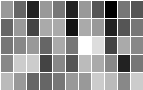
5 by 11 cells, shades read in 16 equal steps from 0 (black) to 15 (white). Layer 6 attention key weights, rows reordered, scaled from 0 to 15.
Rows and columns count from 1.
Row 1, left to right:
9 6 2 9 7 2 9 5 0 7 5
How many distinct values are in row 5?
6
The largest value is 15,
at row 3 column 7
